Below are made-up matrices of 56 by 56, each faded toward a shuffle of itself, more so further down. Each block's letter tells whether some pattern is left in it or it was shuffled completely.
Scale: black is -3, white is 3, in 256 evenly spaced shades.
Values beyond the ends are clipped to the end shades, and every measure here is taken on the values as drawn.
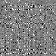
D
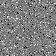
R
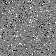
R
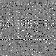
D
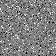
R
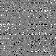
D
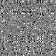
D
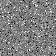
R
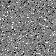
R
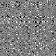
D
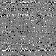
D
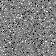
R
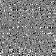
D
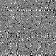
D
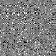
D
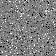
R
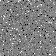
R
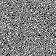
R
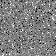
R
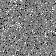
R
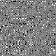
D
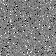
R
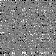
D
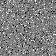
R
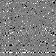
D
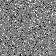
R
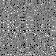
D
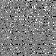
D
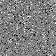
R
